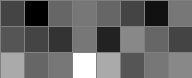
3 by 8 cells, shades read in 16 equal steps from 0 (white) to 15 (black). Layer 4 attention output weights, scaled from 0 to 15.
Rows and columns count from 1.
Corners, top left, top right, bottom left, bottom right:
11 8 5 7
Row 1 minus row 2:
1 4 -3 0 -4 4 5 -3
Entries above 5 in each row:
8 8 5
